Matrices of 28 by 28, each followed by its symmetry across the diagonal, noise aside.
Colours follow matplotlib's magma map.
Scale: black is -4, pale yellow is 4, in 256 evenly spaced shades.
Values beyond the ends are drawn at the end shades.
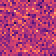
neither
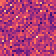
symmetric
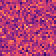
neither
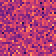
neither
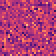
antisymmetric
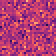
antisymmetric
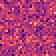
antisymmetric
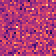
neither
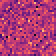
symmetric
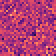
symmetric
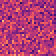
antisymmetric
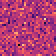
antisymmetric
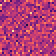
symmetric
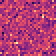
symmetric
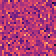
neither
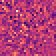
antisymmetric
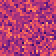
symmetric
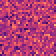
neither
